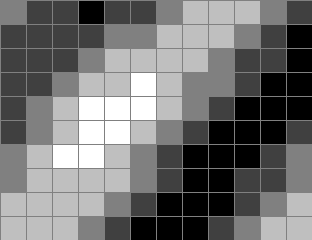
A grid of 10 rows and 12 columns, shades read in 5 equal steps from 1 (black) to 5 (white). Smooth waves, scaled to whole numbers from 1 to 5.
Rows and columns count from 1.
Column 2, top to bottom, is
2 2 2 2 3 3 4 4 4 4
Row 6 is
2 3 4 5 5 4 3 2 1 1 1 2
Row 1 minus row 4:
1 0 -1 -3 -2 -3 -1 1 1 2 2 1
